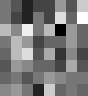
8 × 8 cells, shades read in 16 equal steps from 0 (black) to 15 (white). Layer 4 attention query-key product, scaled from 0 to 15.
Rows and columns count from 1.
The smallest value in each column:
5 4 2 2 4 0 5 4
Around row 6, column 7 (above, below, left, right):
8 7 4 5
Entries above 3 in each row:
7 7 7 8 7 8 8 7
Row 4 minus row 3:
-4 3 -5 -3 -5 6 0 0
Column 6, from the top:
9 13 0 6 3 4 8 6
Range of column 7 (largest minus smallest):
5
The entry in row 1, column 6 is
9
